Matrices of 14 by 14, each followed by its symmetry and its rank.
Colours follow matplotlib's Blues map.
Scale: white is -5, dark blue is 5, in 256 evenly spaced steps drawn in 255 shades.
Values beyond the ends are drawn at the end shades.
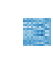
neither, rank two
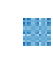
symmetric, rank one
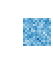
antisymmetric, full rank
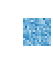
antisymmetric, full rank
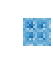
symmetric, rank two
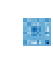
symmetric, rank two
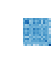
symmetric, rank three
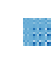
symmetric, rank one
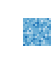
antisymmetric, full rank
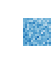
antisymmetric, full rank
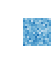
antisymmetric, full rank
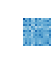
symmetric, rank three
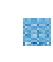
neither, rank two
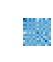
symmetric, rank three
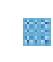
symmetric, rank one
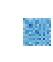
symmetric, rank three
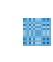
symmetric, rank one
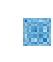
symmetric, rank two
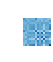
symmetric, rank three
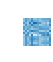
neither, rank two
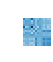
symmetric, rank two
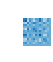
symmetric, rank two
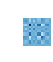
symmetric, rank two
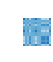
symmetric, rank one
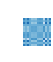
symmetric, rank one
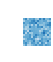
antisymmetric, full rank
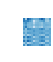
neither, rank two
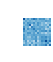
symmetric, rank three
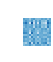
neither, rank two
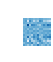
neither, rank two
